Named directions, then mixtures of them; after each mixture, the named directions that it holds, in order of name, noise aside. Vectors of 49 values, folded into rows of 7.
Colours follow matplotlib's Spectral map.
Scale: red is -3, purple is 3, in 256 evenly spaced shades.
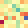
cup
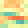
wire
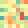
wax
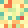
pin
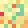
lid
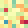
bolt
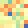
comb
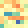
wire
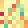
lid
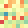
cup, pin, wire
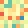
pin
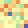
comb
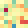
bolt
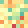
lid, pin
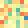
comb, cup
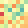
lid
